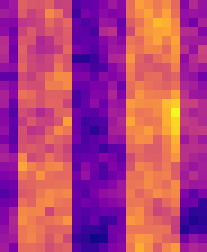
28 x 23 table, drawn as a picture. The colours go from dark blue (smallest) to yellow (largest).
Lone odd cells: none. Grain: streaks running down. Stripes: upright, repeating 2 times. Ninth with the highest average: middle right. Slope: none.
